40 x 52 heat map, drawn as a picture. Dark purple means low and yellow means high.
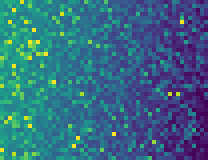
No single row or column stands out from its neighbours. Values rise toward the left. There are no regular stripes.
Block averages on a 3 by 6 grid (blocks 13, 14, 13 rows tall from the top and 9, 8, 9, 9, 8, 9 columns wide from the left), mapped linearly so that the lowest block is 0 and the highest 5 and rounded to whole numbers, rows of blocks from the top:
5 4 3 2 1 1
5 4 3 2 1 0
5 3 3 2 1 0
